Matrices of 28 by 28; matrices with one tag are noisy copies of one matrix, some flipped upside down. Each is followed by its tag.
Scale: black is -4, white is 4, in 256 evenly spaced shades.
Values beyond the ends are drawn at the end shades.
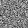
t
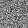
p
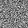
t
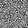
t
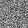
p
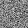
p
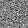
p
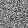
p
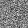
p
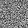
t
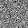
t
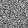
t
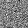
p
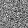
p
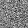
p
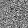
p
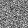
p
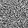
t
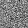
p
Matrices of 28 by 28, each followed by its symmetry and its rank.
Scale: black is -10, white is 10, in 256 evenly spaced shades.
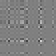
symmetric, rank one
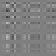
neither, rank one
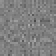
neither, rank five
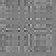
antisymmetric, rank two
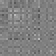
symmetric, rank three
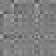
antisymmetric, rank two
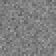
neither, full rank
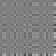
symmetric, rank one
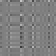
neither, rank one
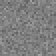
neither, full rank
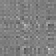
symmetric, rank three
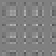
symmetric, rank one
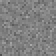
neither, full rank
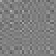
symmetric, rank three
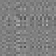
antisymmetric, rank two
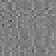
neither, rank five
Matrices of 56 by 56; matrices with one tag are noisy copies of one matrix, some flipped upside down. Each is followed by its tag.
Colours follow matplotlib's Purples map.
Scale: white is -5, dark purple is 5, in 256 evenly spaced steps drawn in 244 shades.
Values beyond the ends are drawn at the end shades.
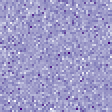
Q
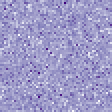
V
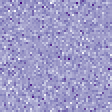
Q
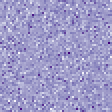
Q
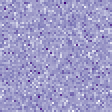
V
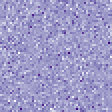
Q
